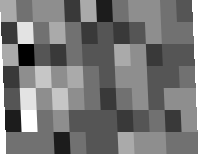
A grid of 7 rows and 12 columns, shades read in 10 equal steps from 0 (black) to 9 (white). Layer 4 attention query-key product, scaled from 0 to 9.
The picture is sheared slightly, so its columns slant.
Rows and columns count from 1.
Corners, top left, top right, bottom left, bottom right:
6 3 4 4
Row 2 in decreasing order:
8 6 5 4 4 4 4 3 3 2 2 2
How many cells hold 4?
20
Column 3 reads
5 4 3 7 5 4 4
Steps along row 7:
same same down up down same up down same down same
